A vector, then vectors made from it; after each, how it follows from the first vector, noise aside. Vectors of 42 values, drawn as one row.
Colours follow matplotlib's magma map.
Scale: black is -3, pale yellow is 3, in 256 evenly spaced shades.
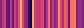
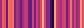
wrapped around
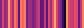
wrapped around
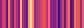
sign-scrambled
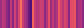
shrunk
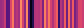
sign-scrambled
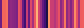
wrapped around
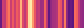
sign-scrambled
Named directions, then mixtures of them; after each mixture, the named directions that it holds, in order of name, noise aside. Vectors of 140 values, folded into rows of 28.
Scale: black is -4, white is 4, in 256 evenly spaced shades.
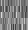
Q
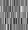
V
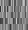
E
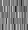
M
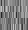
Q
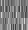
Q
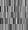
E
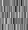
M, V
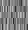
E, M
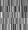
M, Q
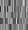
E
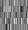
V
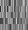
E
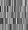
E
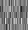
V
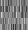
Q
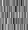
M, V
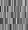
E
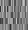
E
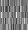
Q, V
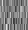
M, V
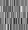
V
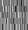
M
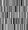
M, V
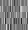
V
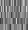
E, Q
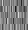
M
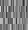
E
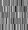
M
